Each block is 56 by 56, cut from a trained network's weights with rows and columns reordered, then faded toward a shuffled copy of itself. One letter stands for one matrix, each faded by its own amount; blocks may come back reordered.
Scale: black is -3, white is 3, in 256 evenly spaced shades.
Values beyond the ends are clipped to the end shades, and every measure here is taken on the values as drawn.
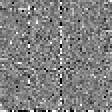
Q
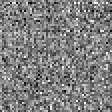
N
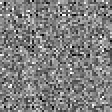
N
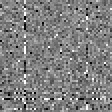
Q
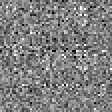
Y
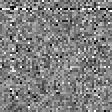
Q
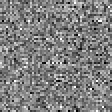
N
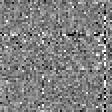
Q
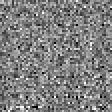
N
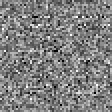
N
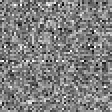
N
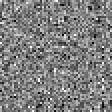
Y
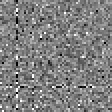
Q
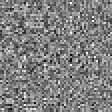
Y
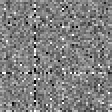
Q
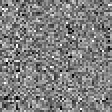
Y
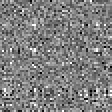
Y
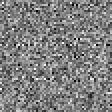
N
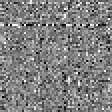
Q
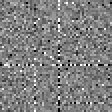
Q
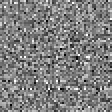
N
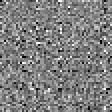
Y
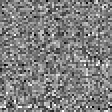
N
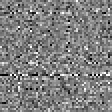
Q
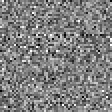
N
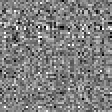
Y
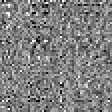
Y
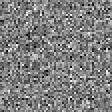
Y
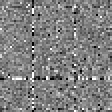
Q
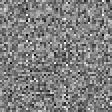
Y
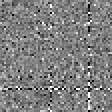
Q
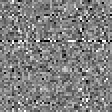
Q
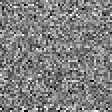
N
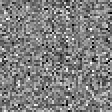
Y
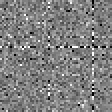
Q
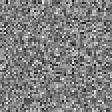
Y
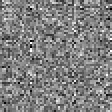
Y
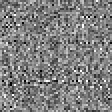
N
